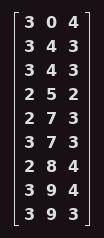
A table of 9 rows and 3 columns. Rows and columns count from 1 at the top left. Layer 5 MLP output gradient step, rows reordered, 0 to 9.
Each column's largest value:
3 9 4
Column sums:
24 53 29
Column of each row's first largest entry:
3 2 2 2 2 2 2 2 2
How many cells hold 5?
1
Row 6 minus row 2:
0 3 0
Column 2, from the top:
0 4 4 5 7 7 8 9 9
